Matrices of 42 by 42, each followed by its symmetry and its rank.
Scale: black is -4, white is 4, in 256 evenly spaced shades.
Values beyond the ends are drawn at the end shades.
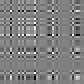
symmetric, rank one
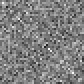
symmetric, full rank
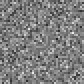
symmetric, full rank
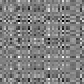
neither, rank two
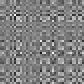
symmetric, rank two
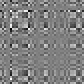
symmetric, rank two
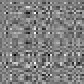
neither, rank three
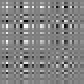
symmetric, rank one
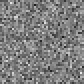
neither, full rank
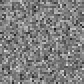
neither, full rank
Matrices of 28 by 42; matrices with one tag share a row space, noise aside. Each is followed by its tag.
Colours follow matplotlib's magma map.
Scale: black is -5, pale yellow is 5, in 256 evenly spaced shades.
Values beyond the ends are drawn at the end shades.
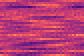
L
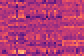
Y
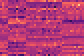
Y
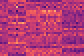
Y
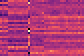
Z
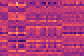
Y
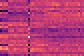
Z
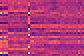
Z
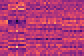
Y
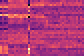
Z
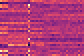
Z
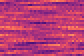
L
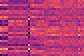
Z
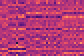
Y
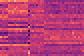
Z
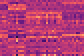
Y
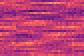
L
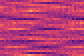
L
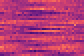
L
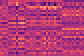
Y
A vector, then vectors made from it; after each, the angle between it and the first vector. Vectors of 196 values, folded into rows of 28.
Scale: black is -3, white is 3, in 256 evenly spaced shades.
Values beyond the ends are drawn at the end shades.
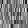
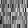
partly opposed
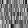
nearly parallel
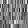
nearly opposite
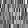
nearly opposite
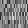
partly aligned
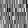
partly aligned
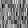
orthogonal
